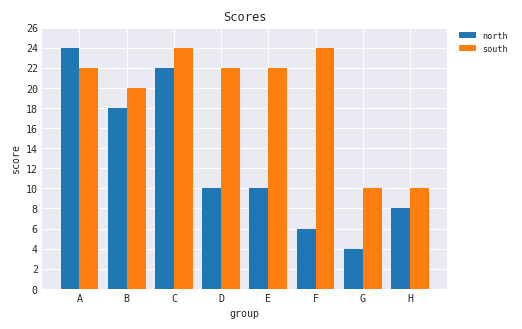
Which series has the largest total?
south
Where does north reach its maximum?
A
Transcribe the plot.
Title: Scores
x-axis: group, ticks A B C D E F G H
y-axis: score, ticks 0 2 4 6 8 10 12 14 16 18 20 22 24 26
Legend: north, south
Values:
north: 24 18 22 10 10 6 4 8
south: 22 20 24 22 22 24 10 10
